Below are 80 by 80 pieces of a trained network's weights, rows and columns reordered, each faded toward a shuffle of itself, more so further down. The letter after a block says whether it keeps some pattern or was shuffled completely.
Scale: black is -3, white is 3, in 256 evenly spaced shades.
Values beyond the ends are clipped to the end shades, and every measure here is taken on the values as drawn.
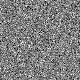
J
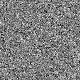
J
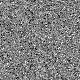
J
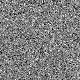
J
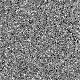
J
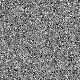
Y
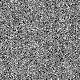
Y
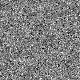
J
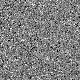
J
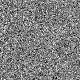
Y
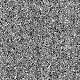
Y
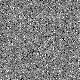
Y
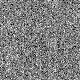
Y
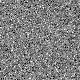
J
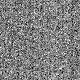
Y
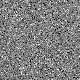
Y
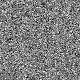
J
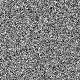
J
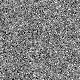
J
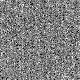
Y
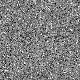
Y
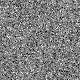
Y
